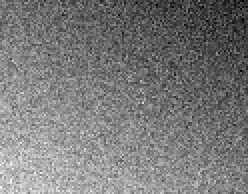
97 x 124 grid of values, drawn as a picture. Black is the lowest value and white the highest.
The halves do not mirror each other. The values follow a bell shape. The ninth with the highest average is the bottom left. The field climbs toward the bottom left. There are no regular stripes. The ninth with the lowest average is the top right.
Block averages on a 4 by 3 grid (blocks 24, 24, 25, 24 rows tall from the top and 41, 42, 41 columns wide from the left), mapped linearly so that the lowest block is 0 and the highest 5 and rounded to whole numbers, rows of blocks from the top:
210 / 321 / 432 / 543
